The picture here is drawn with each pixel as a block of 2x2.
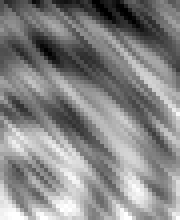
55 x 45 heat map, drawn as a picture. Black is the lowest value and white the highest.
Lone odd cells: none. Rings: centred on the bottom left. Slope: up to the bottom. Histogram: bell-shaped.
